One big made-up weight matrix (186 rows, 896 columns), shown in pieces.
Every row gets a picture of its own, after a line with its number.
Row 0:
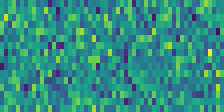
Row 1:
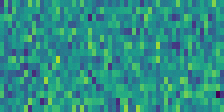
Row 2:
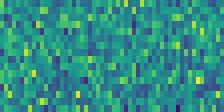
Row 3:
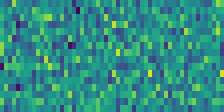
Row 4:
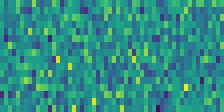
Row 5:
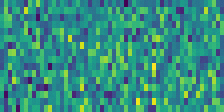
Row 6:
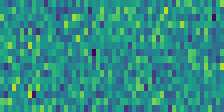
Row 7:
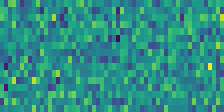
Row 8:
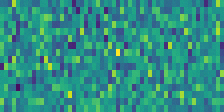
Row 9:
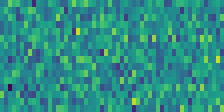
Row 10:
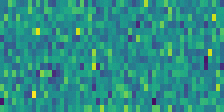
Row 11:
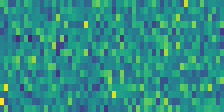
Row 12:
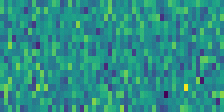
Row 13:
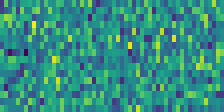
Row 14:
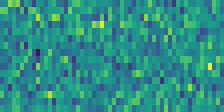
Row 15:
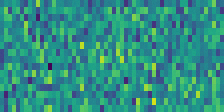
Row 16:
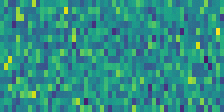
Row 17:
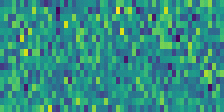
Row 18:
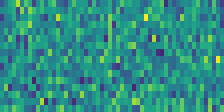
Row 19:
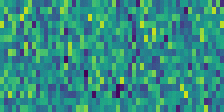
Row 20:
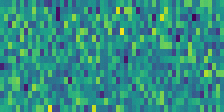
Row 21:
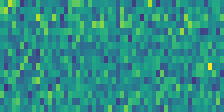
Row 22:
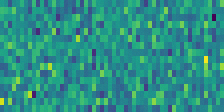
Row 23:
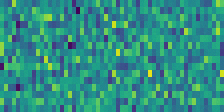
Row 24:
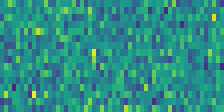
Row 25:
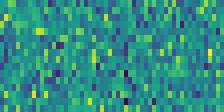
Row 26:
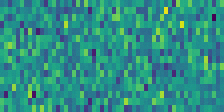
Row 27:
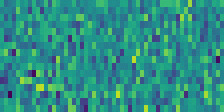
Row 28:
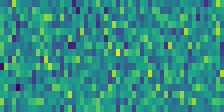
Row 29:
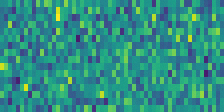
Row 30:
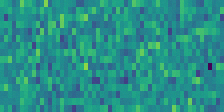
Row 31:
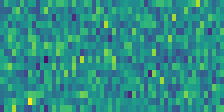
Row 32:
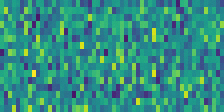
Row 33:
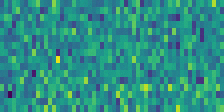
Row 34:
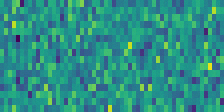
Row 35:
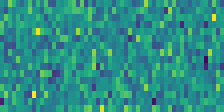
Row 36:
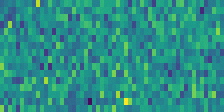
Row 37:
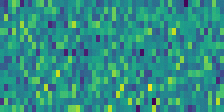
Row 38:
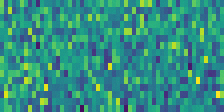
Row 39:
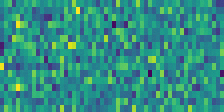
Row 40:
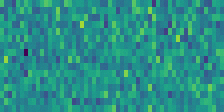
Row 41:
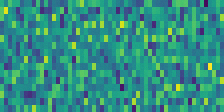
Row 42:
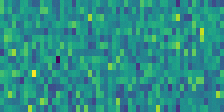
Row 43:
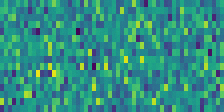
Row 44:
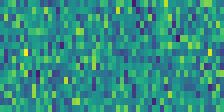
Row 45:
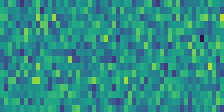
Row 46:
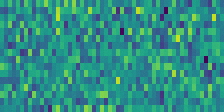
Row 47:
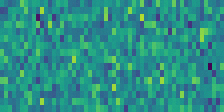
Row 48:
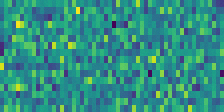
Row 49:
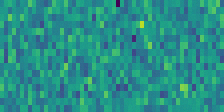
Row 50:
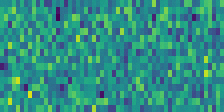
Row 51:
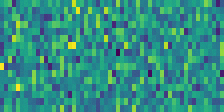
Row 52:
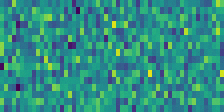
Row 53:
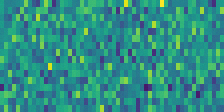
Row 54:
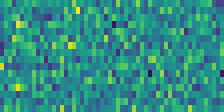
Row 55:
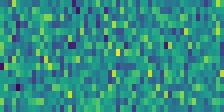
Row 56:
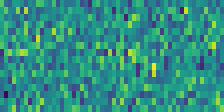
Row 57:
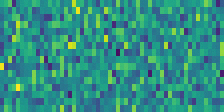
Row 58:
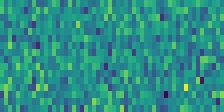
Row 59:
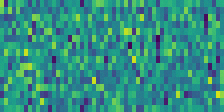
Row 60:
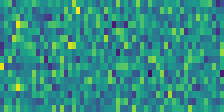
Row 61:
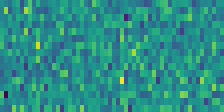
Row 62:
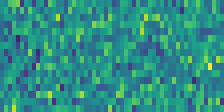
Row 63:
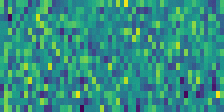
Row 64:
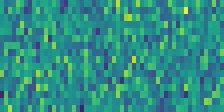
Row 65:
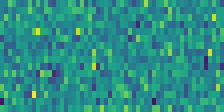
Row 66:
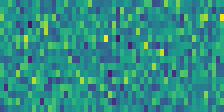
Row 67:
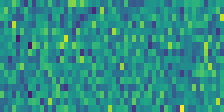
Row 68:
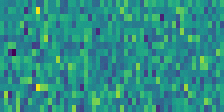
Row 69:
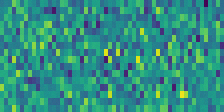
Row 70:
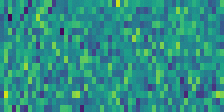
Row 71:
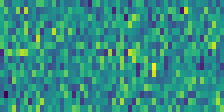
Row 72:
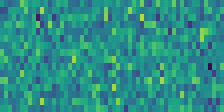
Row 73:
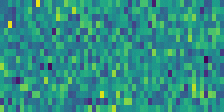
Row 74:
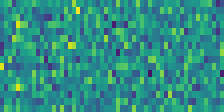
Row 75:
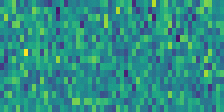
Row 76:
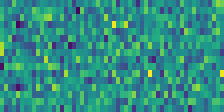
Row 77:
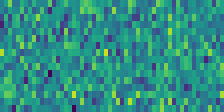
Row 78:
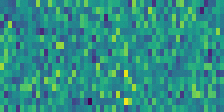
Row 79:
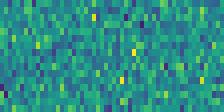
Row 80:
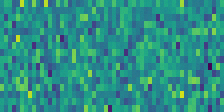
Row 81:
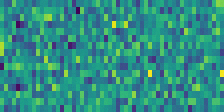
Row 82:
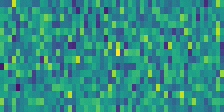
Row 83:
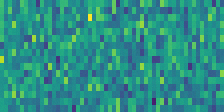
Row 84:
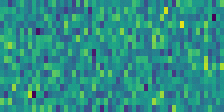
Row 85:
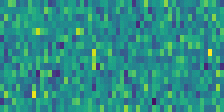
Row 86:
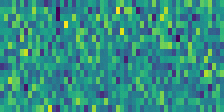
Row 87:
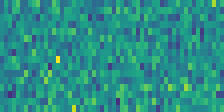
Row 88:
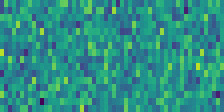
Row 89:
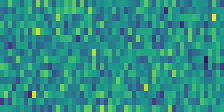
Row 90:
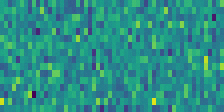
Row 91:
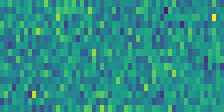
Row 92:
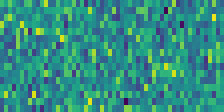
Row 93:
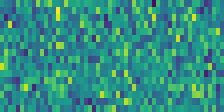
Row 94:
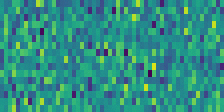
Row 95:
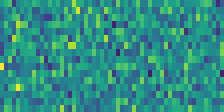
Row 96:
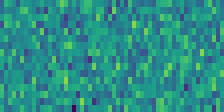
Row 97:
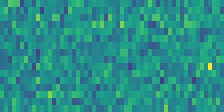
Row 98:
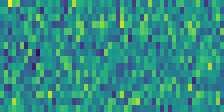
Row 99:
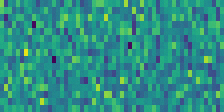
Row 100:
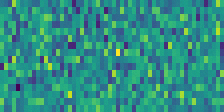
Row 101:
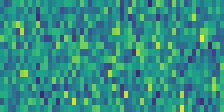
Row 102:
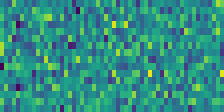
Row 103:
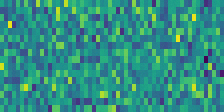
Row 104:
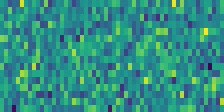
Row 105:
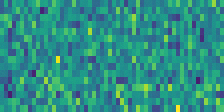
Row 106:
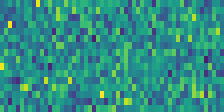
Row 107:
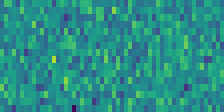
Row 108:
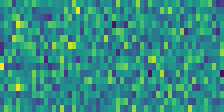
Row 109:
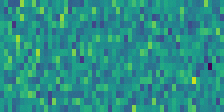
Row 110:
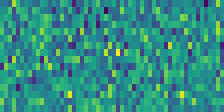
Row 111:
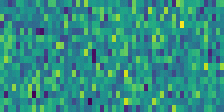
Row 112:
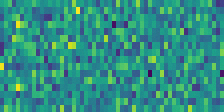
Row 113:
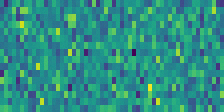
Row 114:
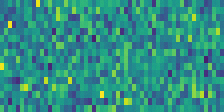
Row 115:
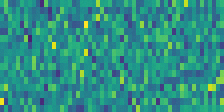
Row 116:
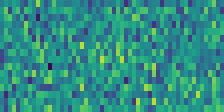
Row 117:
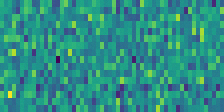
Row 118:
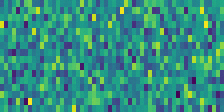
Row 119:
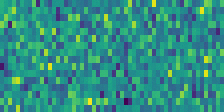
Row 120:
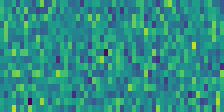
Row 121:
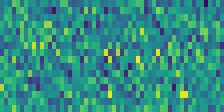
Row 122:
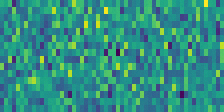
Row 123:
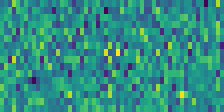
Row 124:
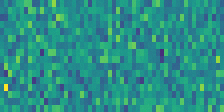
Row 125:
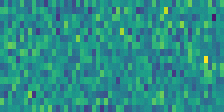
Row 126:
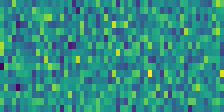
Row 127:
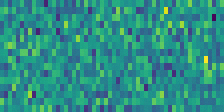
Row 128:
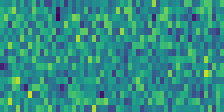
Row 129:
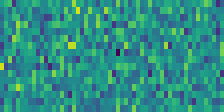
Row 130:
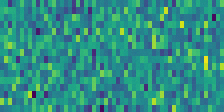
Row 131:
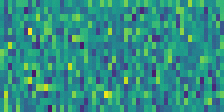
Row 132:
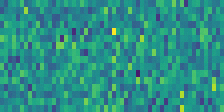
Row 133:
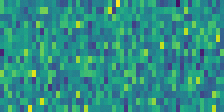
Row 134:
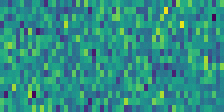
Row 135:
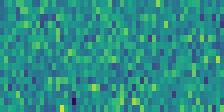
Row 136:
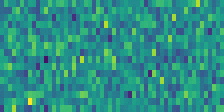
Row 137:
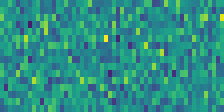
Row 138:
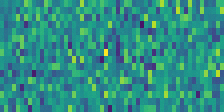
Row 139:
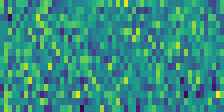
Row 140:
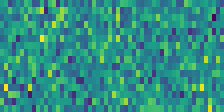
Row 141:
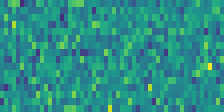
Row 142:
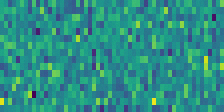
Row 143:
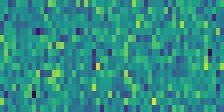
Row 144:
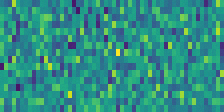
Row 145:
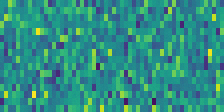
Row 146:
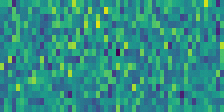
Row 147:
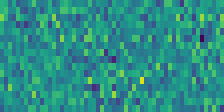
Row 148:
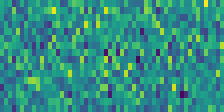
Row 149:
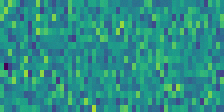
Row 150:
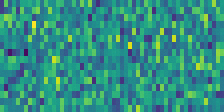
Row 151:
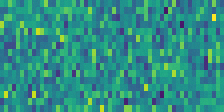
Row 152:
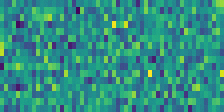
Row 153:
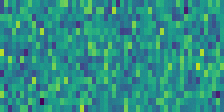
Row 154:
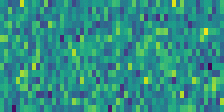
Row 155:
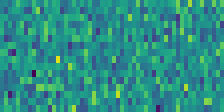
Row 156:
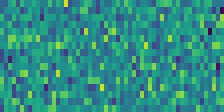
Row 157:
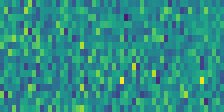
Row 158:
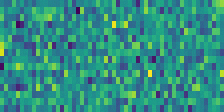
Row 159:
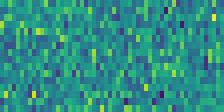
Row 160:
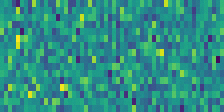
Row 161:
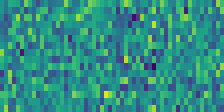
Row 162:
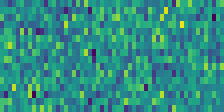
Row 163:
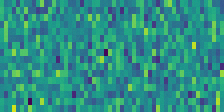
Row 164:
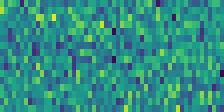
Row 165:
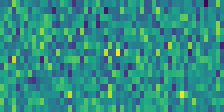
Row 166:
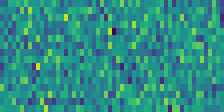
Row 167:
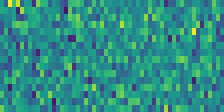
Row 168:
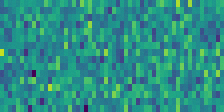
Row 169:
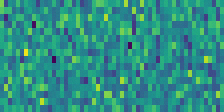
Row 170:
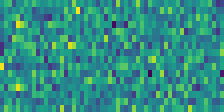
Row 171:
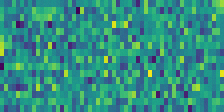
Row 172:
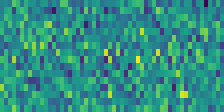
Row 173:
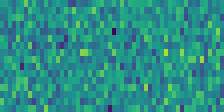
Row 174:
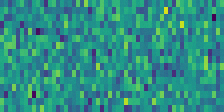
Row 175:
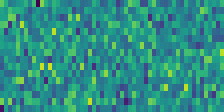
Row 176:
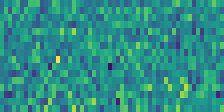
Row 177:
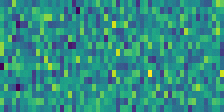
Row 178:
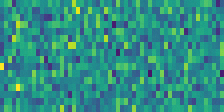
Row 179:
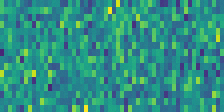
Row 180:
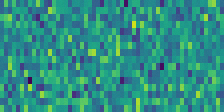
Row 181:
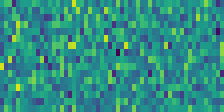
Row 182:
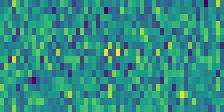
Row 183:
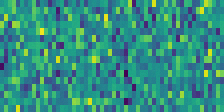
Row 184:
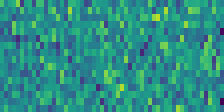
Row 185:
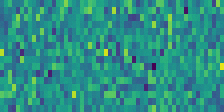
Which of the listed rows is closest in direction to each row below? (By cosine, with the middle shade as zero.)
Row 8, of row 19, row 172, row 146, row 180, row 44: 172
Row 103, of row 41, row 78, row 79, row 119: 78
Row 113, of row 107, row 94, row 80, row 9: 9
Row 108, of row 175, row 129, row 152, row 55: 129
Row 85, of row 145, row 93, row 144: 145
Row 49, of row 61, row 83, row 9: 83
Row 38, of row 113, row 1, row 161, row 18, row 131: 131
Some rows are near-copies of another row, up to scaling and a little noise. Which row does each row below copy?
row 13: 150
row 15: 116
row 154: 104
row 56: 71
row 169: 99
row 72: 47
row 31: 136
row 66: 137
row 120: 163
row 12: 58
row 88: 153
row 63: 139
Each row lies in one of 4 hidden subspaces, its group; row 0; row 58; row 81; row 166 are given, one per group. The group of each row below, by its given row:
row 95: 81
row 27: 58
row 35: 0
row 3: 81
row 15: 58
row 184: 166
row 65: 0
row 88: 58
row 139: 58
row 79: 58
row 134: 0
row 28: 81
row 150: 58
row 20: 0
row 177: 81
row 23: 81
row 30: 166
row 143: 0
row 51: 81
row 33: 58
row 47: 166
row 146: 81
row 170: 81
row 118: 58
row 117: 58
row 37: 166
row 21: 166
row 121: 81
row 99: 58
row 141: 166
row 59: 58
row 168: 58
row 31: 166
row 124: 166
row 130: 0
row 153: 58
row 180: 58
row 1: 58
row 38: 58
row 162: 0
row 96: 58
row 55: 81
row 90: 0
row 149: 166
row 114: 0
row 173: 166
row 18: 166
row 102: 81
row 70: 58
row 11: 166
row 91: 0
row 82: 81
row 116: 58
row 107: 58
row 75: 0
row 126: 81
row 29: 0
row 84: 0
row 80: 166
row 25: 0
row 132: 166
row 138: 58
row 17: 0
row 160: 166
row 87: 58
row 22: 0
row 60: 81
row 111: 0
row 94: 58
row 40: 0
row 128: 0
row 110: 81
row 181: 81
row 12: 58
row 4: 58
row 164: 166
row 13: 58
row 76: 81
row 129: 81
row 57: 81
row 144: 81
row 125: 0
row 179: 58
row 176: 58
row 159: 0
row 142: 0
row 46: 0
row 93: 0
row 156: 166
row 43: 0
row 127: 0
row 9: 166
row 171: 81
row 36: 0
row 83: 58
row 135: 166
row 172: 81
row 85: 0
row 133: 58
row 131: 58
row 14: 166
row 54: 81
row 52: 81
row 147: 166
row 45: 166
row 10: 0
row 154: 166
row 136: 166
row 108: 81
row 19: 58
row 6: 0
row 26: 0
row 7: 166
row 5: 58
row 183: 0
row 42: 58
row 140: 166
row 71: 58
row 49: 58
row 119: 0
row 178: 81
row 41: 166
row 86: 0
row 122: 81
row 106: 0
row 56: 58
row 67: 166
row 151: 0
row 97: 166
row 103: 0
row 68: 58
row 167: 166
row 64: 58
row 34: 166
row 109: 166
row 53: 58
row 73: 0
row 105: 58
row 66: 166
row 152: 81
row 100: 81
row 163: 58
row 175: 0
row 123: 81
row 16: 166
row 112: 81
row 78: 0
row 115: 166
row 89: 0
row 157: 58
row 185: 58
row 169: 58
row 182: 81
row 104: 166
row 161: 58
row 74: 81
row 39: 81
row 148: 81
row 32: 58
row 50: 0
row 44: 0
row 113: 166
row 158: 81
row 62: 166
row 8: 81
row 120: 58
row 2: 58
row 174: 0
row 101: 166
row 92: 0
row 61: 58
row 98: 166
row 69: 81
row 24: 0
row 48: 81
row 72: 166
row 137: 166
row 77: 58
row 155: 58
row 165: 81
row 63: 58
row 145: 0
